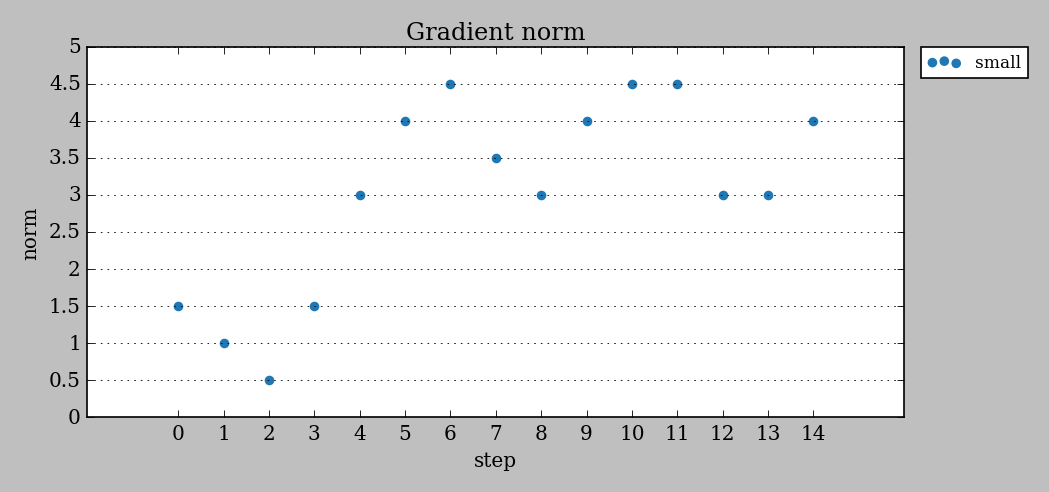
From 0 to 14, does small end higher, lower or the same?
higher
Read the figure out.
Title: Gradient norm
x-axis: step, ticks 0 1 2 3 4 5 6 7 8 9 10 11 12 13 14
y-axis: norm, ticks 0 0.5 1 1.5 2 2.5 3 3.5 4 4.5 5
Legend: small
Values:
small: 1.5 1 0.5 1.5 3 4 4.5 3.5 3 4 4.5 4.5 3 3 4
